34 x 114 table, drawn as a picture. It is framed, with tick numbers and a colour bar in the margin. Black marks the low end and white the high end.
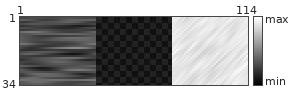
The table splits into one row of 3 panels. Panel 1,1: low, streaked across. Panel 1,2: very low, checkered, faint in contrast. Panel 1,3: very high, slanting up to the right, faint in contrast.
